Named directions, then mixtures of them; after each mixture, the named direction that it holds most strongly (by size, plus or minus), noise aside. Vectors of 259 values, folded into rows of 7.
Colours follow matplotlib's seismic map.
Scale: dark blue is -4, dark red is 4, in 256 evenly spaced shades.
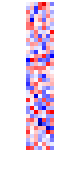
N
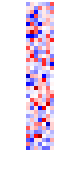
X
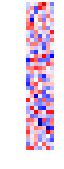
N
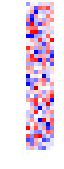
X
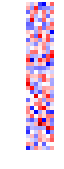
N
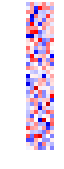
X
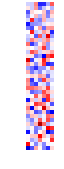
N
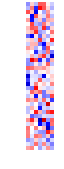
N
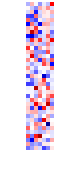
X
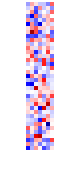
X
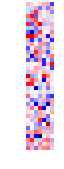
X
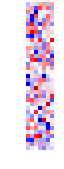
X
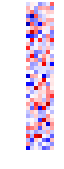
X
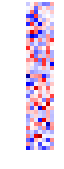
X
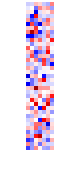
X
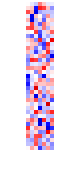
N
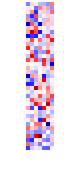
X
